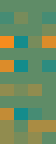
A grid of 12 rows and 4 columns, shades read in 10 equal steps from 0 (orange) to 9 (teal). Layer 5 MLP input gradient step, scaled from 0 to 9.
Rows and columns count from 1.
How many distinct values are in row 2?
3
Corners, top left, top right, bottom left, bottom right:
6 6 4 6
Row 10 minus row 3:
-4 3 1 1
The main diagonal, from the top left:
6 5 6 1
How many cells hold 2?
1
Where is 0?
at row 4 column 1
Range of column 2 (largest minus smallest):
4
